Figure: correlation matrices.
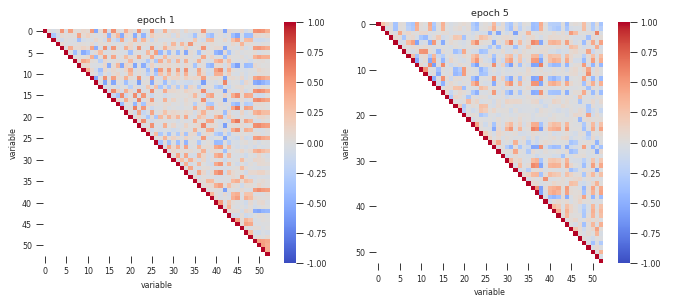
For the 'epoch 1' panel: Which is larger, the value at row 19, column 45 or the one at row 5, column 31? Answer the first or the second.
the first
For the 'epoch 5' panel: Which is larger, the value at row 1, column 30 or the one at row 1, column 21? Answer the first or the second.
the second
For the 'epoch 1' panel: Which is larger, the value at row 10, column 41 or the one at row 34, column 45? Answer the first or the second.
the first
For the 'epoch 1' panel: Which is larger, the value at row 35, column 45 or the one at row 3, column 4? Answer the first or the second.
the first
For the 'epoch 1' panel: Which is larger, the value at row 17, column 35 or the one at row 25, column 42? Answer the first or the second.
the first
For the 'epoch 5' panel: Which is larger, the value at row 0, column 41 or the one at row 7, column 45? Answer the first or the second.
the second
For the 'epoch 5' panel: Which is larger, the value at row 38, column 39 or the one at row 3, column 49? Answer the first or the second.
the first
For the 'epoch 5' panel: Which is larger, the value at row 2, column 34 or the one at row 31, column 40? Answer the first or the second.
the second
